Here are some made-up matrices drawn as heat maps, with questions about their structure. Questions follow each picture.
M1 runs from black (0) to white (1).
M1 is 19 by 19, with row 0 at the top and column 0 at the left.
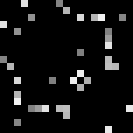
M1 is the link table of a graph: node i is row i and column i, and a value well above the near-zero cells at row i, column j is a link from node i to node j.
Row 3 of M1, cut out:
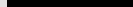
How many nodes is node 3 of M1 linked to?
1
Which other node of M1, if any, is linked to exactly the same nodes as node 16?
node 1
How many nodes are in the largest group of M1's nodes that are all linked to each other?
2
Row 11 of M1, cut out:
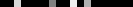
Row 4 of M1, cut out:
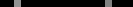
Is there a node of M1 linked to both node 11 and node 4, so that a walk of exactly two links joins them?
yes
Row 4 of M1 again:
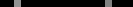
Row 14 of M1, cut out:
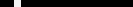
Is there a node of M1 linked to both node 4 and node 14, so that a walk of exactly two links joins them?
yes
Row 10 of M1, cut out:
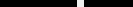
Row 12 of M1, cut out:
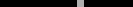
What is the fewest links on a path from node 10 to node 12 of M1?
2
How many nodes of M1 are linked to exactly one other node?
12
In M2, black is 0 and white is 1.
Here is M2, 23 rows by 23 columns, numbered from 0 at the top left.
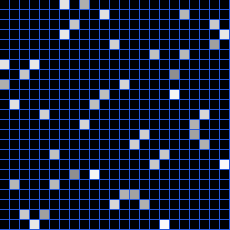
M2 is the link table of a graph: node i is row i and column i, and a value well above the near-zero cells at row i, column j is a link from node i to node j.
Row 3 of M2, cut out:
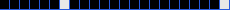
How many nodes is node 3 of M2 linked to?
2
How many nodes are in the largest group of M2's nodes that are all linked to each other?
2
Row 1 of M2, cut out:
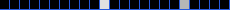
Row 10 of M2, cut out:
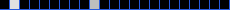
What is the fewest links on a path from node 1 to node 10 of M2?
1
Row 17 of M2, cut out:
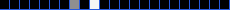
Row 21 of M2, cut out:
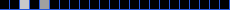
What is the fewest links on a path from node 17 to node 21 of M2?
3
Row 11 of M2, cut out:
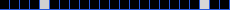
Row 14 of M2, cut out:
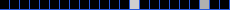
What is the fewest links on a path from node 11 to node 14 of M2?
2
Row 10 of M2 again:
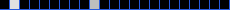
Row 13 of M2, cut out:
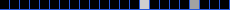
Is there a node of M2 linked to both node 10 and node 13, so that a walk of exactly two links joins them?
no
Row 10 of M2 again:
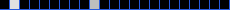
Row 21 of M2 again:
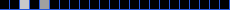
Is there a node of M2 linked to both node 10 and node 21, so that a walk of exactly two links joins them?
no
